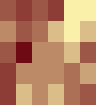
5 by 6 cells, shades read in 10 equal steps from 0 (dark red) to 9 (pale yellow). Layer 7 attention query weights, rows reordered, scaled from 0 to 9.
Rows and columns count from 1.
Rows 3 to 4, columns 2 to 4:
0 5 5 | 5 5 5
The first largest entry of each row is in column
5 5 5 6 2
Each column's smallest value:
2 0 3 2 4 3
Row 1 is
3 2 3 2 9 9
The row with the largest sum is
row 2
